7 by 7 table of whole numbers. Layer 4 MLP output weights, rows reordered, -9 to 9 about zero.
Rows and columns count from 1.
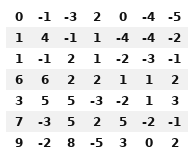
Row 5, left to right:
3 5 5 -3 -2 1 3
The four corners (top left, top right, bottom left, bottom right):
0 -5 9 2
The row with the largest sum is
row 4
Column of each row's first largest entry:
4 2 3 1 2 1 1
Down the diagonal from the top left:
0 4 2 2 -2 -2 2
